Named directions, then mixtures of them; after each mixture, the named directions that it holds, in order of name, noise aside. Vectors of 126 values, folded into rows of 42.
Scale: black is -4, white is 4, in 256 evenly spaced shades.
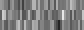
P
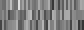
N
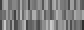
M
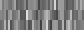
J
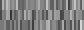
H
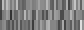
H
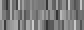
H, M, N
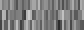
J, N, P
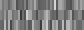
J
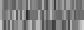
J, M, N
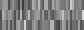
M, P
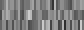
H, J, N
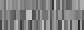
H, J, N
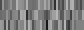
J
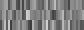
J, M, P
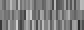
J, N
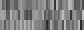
H, J, P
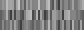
H, N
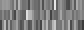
J, M, N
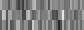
J, P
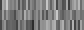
H, M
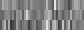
H, J, M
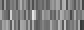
H, M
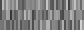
H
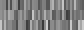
N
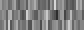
J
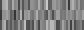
H, M, P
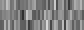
H, J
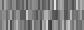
J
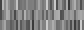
H, M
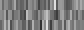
J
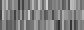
H, M, P
